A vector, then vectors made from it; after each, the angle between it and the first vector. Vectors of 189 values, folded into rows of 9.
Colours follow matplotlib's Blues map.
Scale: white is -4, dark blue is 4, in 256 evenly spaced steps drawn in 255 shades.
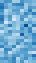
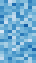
partly aligned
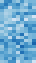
partly aligned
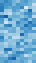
partly aligned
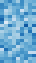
nearly parallel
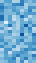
nearly parallel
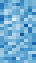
nearly parallel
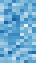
nearly opposite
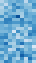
orthogonal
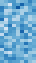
partly aligned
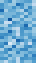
partly aligned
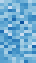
partly opposed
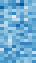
partly aligned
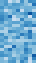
partly aligned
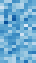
nearly opposite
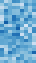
nearly opposite
